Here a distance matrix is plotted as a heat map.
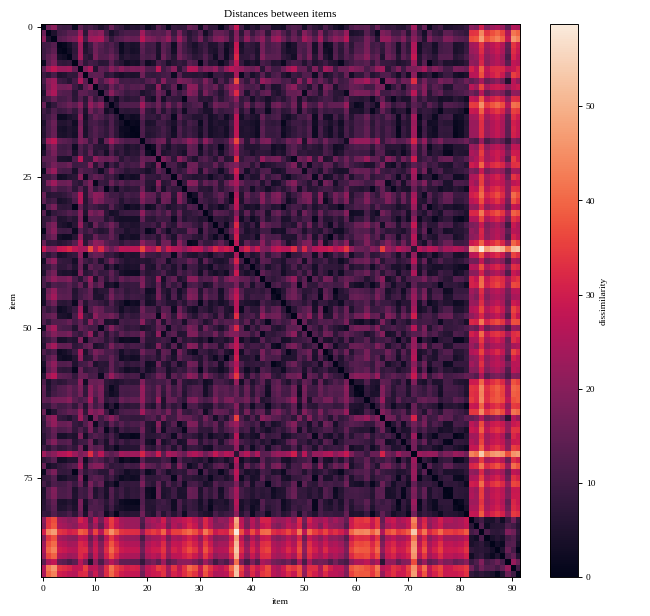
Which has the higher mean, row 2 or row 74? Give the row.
2
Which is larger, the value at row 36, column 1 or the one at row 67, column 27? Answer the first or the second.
the first
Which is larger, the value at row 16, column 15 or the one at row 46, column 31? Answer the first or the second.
the second
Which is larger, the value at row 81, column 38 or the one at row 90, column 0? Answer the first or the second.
the second
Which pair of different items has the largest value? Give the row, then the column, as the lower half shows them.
84, 37
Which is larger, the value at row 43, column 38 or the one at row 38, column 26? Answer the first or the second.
the second
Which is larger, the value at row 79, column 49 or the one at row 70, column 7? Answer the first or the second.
the second
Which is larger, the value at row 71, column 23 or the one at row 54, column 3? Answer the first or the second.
the first
